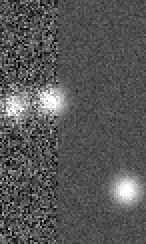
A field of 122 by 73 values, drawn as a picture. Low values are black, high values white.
The halves do not mirror each other. There is no overall slope. The right part is calmer, past a seam about 40% of the way across. There are three bumps. No single row or column stands out from its neighbours. Most values sit low, with a long tail of high ones.
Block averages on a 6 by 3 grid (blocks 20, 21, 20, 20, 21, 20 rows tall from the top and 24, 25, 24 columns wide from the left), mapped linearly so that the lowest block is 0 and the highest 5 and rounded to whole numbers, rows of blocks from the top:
0 0 0 | 0 0 0 | 5 3 0 | 0 0 0 | 0 0 4 | 0 0 0
